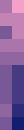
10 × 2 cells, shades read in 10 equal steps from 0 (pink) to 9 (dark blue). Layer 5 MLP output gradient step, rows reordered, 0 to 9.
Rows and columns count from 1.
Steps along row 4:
same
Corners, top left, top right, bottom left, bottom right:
3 0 5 9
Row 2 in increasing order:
2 2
